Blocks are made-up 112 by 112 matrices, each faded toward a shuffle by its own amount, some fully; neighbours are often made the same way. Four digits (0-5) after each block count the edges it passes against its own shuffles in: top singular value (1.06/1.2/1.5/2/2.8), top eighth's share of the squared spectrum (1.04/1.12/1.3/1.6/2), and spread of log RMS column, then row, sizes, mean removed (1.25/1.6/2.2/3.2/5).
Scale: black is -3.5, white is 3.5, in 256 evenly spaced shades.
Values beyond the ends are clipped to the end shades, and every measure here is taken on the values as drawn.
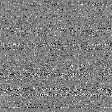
1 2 0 4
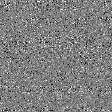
1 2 0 3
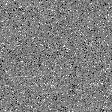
0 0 0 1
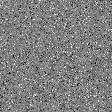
0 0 0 0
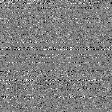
2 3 0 4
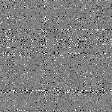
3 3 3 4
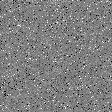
0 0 0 0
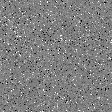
0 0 0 0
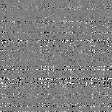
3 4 3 4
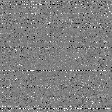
3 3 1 3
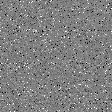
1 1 0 0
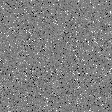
0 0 0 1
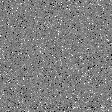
1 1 0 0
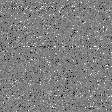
2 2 0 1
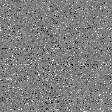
1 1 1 2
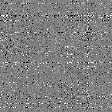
2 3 2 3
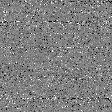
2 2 0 2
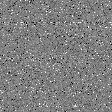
2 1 0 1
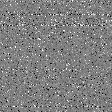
2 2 0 2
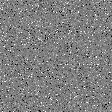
0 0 0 1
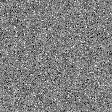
2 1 0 0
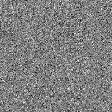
3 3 1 0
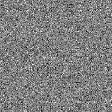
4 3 2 2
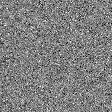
1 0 0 0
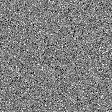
1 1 0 0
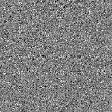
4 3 2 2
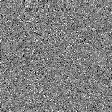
3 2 1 1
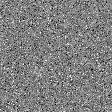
2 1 0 0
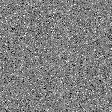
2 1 0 0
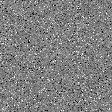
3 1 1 0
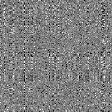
5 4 3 2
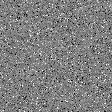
0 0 0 0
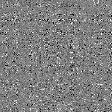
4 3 3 3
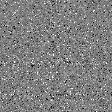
3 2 2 2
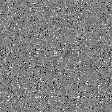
3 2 2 2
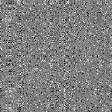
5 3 2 2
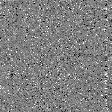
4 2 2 1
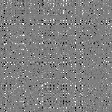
5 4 3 3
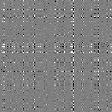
5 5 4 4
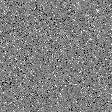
0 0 0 0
